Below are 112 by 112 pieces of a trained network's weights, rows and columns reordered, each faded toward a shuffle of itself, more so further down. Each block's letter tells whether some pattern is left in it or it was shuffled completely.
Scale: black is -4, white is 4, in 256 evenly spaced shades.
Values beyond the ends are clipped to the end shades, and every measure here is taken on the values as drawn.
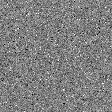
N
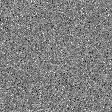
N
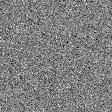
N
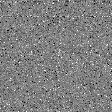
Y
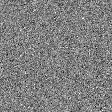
Y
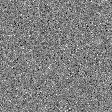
N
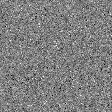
Y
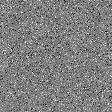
N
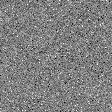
N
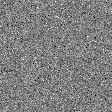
N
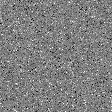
N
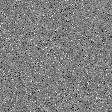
N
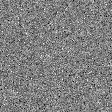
N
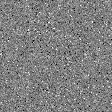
Y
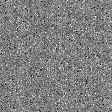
Y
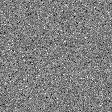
N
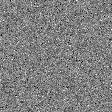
N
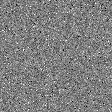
N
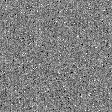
Y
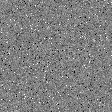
N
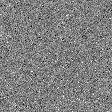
Y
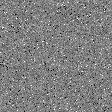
N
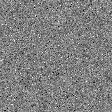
Y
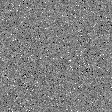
N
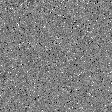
Y
